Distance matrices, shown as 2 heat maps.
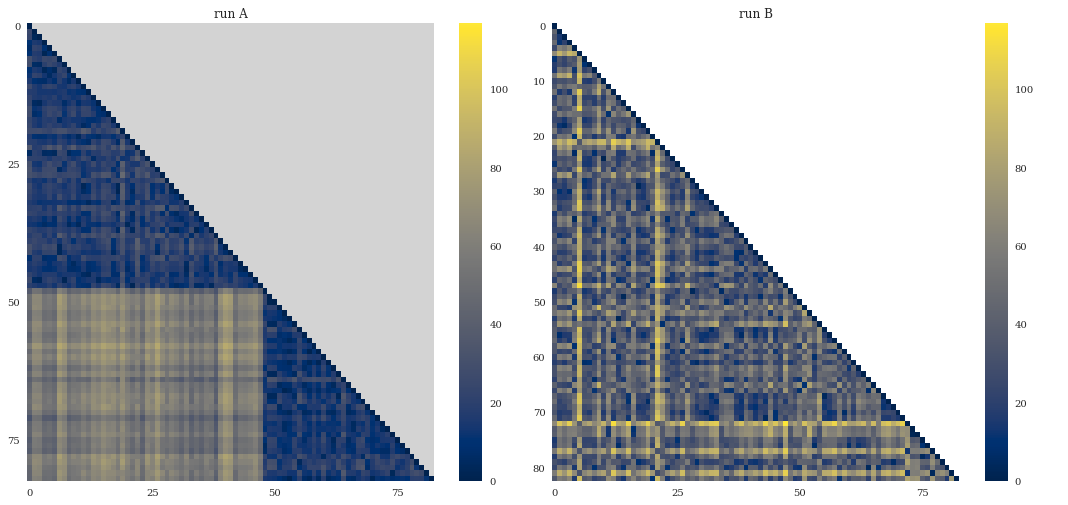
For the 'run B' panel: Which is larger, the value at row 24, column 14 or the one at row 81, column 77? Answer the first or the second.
the first
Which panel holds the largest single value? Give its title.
run B
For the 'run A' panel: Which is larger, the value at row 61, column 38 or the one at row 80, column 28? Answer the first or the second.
the second
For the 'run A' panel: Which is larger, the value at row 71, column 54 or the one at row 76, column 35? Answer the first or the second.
the second
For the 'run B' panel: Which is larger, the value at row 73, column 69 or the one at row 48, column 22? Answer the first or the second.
the first
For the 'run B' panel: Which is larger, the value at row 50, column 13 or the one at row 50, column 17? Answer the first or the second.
the second
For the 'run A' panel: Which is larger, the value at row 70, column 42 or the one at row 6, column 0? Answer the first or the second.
the first
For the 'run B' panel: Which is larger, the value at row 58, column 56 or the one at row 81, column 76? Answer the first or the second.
the second
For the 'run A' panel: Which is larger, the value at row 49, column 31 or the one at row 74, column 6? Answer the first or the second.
the second
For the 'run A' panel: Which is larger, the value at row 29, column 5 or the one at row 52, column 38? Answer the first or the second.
the second
